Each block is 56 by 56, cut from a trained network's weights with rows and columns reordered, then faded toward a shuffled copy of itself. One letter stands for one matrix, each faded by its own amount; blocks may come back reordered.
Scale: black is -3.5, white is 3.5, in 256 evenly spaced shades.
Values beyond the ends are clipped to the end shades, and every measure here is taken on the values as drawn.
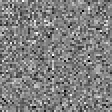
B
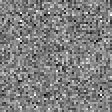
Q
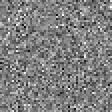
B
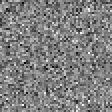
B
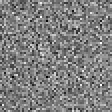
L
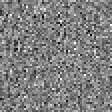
B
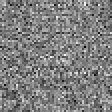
L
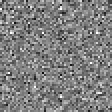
Q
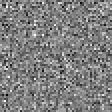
Q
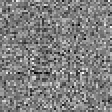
L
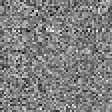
L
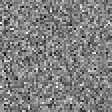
Q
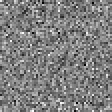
Q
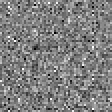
B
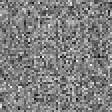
L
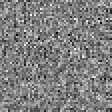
Q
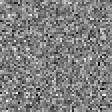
Q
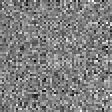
L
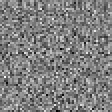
L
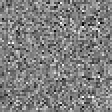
Q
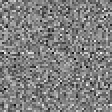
L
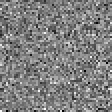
Q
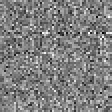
L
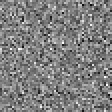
B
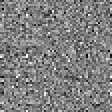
B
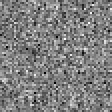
Q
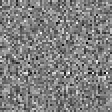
L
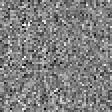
B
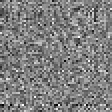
L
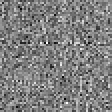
L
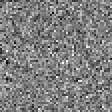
Q
